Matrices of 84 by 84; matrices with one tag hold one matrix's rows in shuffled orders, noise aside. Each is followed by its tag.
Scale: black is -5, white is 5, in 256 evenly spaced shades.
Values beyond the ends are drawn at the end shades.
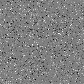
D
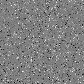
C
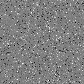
C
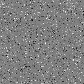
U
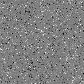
U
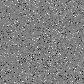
C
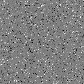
U
